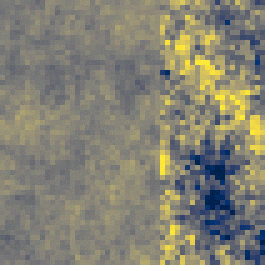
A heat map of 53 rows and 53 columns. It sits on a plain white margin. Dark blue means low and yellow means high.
No regular stripes run through it. The ninth with the lowest average is the bottom right. The texture is blotchy. The halves do not mirror each other. The distribution is heavy-tailed on both sides. A vertical seam about 60% of the way across splits the table, and the left part is calmer.
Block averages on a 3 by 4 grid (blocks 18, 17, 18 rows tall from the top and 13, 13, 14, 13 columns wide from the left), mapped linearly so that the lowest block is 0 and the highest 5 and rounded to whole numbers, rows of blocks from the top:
3 3 5 4
4 4 4 4
3 4 4 0
